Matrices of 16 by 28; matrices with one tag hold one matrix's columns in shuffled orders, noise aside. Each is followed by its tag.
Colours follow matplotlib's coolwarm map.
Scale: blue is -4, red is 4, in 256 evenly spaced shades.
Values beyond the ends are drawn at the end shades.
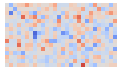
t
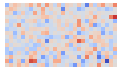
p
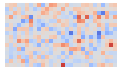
t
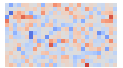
t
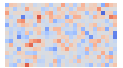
t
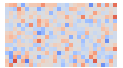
p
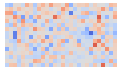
t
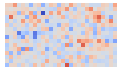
t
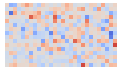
t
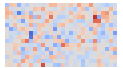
t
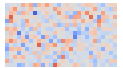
t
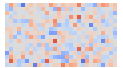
p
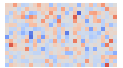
t
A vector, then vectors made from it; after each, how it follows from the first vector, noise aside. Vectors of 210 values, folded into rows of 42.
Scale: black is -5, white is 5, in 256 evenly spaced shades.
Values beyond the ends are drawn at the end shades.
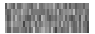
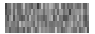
reversed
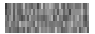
reversed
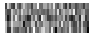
scaled up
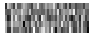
scaled up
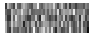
scaled up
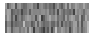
negated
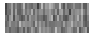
reversed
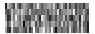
scaled up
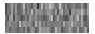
reversed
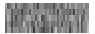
negated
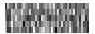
scaled up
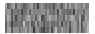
negated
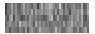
reversed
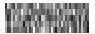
scaled up
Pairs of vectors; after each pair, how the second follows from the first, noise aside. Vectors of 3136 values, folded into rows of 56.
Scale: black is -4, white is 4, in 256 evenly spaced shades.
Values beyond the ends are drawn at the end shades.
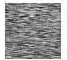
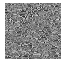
sign-scrambled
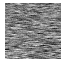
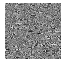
sign-scrambled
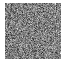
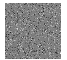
partly zeroed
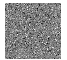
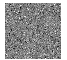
wrapped around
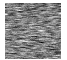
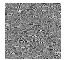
sign-scrambled
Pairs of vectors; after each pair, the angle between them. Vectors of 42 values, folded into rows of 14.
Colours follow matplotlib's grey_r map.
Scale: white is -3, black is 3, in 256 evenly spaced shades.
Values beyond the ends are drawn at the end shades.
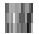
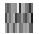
orthogonal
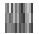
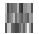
partly aligned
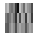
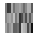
orthogonal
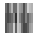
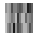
nearly opposite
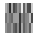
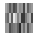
partly aligned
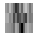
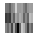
partly opposed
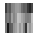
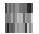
nearly parallel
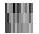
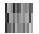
nearly parallel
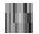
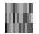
partly aligned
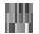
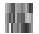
partly opposed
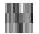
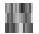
nearly opposite
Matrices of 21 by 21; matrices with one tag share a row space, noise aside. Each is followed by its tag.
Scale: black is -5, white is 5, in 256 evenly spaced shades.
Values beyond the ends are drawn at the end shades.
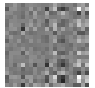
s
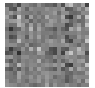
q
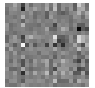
s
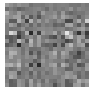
q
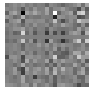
s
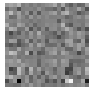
q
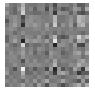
s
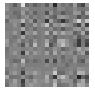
s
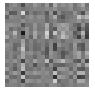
s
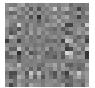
q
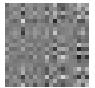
s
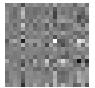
s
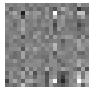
s
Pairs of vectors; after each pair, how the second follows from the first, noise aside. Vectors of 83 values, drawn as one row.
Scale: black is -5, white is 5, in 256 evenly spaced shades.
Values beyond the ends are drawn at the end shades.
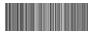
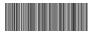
shuffled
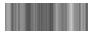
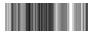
scaled up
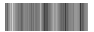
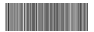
shuffled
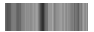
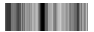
scaled up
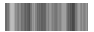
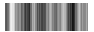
scaled up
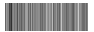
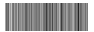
negated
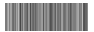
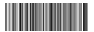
scaled up
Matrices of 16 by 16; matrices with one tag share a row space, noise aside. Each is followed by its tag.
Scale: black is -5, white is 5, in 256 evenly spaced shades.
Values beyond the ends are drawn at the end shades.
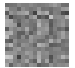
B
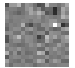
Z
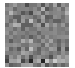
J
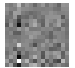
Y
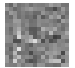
Y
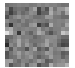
B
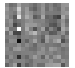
Y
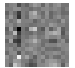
Y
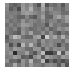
J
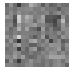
Y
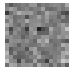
B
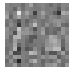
Y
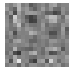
Y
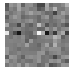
Z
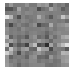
B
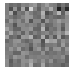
J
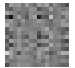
B
